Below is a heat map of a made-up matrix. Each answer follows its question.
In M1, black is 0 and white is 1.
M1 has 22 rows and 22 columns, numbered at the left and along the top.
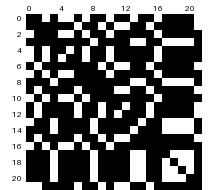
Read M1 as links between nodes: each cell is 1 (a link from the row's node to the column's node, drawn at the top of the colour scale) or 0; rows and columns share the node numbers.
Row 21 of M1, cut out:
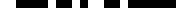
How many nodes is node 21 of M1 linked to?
7
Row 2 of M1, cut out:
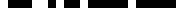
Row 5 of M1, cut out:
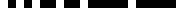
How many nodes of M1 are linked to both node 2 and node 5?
5
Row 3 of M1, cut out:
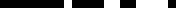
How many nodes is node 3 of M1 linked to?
7
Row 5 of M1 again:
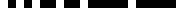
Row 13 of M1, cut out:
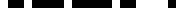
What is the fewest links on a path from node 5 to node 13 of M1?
2
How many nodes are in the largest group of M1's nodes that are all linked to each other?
8
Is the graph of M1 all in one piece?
yes
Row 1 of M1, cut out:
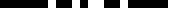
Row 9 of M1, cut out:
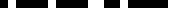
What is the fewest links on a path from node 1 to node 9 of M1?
1
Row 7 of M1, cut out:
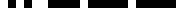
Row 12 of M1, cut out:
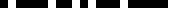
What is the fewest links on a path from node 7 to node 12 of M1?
3
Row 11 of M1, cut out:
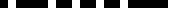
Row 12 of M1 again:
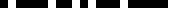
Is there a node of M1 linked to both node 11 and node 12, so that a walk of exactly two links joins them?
yes
